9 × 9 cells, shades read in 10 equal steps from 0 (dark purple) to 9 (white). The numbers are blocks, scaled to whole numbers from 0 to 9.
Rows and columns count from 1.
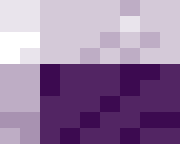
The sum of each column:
63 61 31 32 31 31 29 30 32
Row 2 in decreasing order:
8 8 8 7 7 7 7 7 7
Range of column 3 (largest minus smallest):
7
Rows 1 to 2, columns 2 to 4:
8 7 7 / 8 7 7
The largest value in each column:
9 9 7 7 7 7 8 7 7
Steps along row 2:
same down same same same up down same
